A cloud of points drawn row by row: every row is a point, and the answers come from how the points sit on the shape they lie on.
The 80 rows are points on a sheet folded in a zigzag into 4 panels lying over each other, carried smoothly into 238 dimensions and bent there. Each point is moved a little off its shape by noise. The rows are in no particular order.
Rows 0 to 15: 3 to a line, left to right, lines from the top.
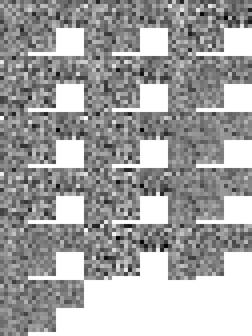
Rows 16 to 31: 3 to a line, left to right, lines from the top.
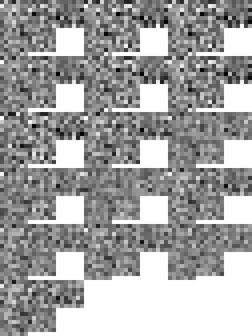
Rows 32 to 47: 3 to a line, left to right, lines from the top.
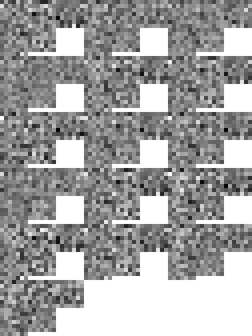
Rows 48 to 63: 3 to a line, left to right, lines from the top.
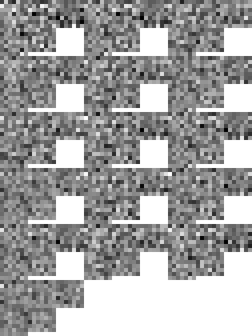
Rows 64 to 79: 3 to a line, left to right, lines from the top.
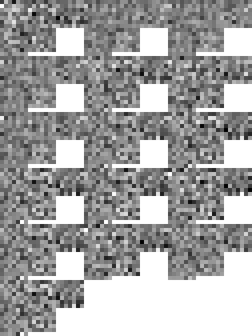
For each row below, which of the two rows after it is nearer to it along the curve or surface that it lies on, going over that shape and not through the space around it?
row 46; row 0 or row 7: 7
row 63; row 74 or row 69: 74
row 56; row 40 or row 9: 40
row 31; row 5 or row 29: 29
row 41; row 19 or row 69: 19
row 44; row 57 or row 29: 57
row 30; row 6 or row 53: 6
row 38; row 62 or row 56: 62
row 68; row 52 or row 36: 36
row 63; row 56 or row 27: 56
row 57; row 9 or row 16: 16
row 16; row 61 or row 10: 61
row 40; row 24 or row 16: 16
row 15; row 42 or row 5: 5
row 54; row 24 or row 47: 47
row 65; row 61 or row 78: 78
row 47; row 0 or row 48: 48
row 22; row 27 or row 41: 27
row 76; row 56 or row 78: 78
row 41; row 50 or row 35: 35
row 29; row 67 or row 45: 45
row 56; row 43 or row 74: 74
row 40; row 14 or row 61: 14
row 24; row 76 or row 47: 76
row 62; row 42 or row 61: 61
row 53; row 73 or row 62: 73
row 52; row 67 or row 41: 41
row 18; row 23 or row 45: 23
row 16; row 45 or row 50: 50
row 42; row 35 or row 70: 70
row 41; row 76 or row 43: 76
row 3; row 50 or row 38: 50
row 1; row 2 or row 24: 2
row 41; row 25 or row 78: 25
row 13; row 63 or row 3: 3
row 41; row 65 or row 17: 65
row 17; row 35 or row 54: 54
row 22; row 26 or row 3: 3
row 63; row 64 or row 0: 0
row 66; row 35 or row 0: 0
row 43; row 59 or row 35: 59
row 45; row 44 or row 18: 44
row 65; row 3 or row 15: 15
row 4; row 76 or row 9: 76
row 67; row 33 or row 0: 0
